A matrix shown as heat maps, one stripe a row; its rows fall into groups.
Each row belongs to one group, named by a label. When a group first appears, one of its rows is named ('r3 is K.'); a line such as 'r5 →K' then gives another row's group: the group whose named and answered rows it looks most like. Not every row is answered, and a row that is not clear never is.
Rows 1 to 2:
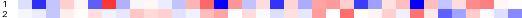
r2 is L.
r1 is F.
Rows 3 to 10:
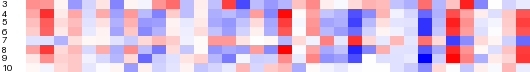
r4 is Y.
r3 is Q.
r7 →L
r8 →Y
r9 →Y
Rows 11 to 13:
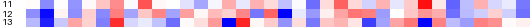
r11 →L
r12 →L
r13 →F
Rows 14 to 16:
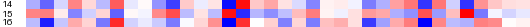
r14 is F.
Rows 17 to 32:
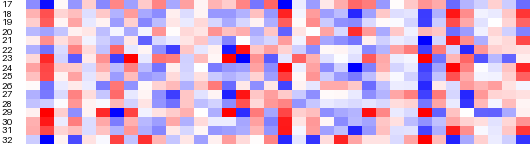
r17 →L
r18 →Y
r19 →Y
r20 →L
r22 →F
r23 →Q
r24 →Y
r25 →Y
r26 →F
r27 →F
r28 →F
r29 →Q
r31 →Y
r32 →L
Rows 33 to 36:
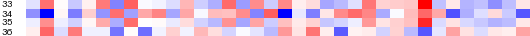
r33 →Q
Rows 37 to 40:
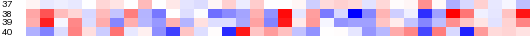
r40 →F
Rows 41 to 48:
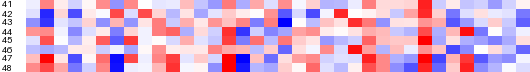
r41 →Q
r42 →L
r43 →L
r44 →Q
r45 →Q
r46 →L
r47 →Q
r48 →Q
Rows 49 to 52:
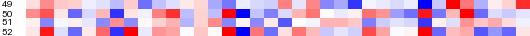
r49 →Y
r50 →Q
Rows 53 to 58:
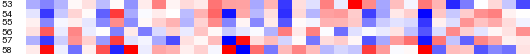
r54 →F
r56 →Y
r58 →Q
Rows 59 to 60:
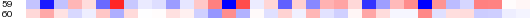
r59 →F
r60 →Q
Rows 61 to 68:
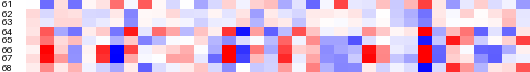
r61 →L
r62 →F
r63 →F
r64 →Q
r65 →Y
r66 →Q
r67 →Q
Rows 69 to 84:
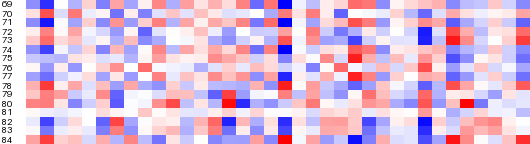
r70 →Y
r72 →Y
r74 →L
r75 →L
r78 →Y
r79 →Q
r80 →Q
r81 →L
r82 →F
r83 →F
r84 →Y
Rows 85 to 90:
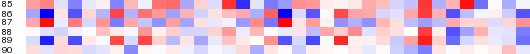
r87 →Y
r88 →L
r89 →L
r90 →F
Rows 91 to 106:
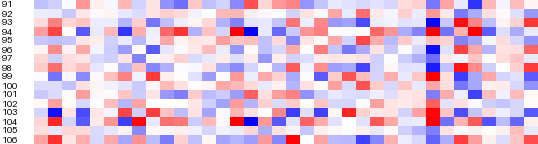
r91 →F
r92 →L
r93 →Y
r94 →Q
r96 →Y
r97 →F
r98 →Y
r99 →L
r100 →L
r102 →Q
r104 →Q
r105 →F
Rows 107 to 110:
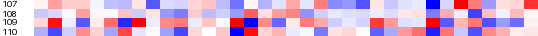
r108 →F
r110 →F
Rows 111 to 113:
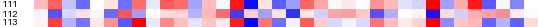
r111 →Q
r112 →F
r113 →Q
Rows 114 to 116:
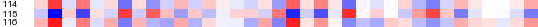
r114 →Y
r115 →L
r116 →Y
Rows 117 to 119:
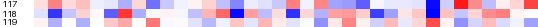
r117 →Y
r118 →F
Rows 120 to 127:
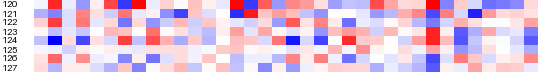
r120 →Q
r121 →F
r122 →Y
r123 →L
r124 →L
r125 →L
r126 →Y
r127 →F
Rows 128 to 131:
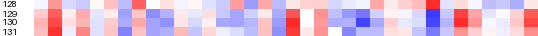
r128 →Q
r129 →Y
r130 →Y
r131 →Y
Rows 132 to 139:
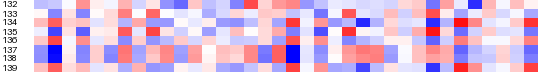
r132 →F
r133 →L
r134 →Y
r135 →L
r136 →Y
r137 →L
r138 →L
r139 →Y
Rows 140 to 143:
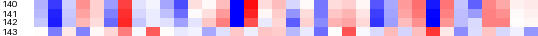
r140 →F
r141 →F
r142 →F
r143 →L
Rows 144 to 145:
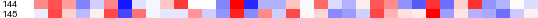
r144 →Q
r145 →Q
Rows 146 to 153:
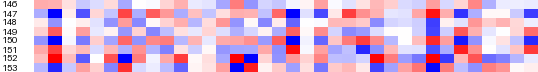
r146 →Q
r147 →L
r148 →F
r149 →Y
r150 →L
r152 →Q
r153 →F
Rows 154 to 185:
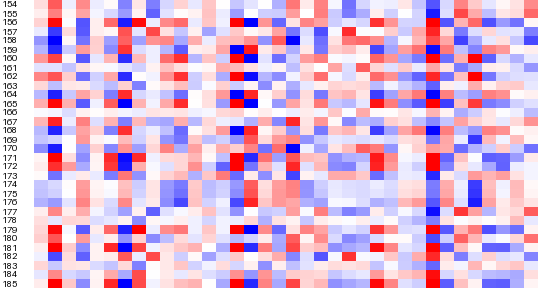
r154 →Y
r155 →Y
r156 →Q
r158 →L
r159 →F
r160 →Q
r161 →L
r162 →Q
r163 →F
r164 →F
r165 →Q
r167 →Y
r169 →F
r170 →L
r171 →Q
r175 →F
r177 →Y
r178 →F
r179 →Q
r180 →Y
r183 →F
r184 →Q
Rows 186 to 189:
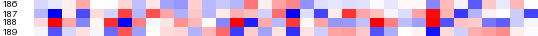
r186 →F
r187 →L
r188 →Q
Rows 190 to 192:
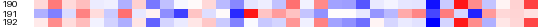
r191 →F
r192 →Y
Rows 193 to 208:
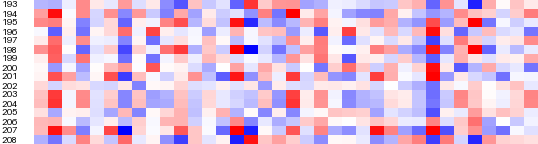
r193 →F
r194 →Y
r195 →Q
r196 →L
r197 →Y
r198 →Q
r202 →F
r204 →Y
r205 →F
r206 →Q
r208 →F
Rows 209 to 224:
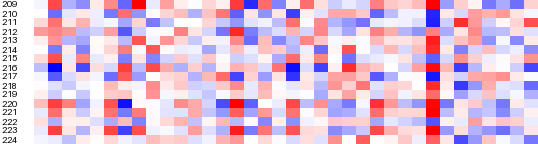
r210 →F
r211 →Y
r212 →Q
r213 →Q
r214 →L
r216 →L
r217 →F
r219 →L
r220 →Q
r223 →Q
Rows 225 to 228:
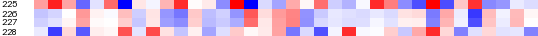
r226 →F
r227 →F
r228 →L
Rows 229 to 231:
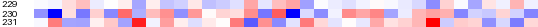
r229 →F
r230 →L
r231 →Q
